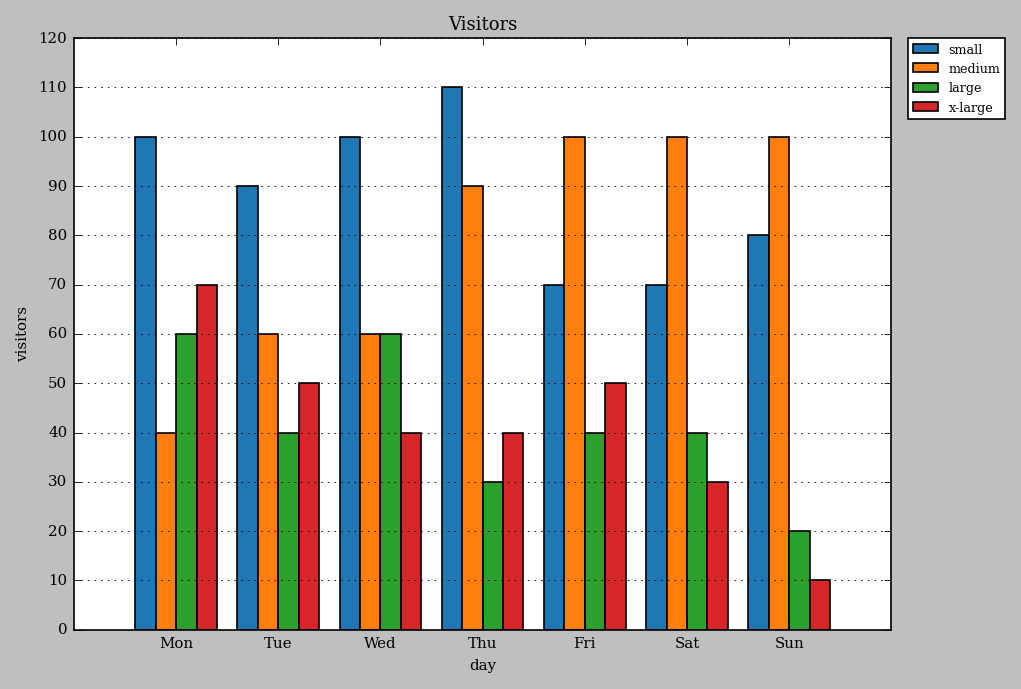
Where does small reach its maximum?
Thu
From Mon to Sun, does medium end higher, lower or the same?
higher
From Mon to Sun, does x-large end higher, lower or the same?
lower
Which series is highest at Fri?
medium
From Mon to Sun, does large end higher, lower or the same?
lower
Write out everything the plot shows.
Title: Visitors
x-axis: day, ticks Mon Tue Wed Thu Fri Sat Sun
y-axis: visitors, ticks 0 10 20 30 40 50 60 70 80 90 100 110 120
Legend: small, medium, large, x-large
Values:
small: 100 90 100 110 70 70 80
medium: 40 60 60 90 100 100 100
large: 60 40 60 30 40 40 20
x-large: 70 50 40 40 50 30 10
